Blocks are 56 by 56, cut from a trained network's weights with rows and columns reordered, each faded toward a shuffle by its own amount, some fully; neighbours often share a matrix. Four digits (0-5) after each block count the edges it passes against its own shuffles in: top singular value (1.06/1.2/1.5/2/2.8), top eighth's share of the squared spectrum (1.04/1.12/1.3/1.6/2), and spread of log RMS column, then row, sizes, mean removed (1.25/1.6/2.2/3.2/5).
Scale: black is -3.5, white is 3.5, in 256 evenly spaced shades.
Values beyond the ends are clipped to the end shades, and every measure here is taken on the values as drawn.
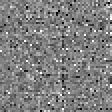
1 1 1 0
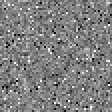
0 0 0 0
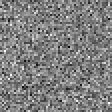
1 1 0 0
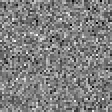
2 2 0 0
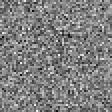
1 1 0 0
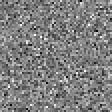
0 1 0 0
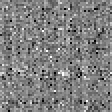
2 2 0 2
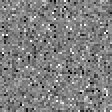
0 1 0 0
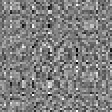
4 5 3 1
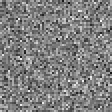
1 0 0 0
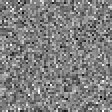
1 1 0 0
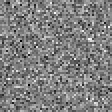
1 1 0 0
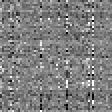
3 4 3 0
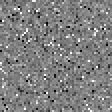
0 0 0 0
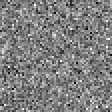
0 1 0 0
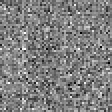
3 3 2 2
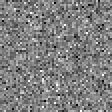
0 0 0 0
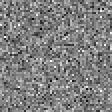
0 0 0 0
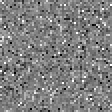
0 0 0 0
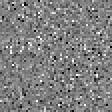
0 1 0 0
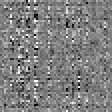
3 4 4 0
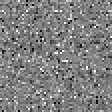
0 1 1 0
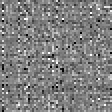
2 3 3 0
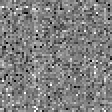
2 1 0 1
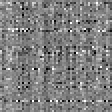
3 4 0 3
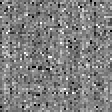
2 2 0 2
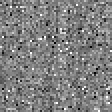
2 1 0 1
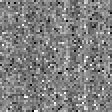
2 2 0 1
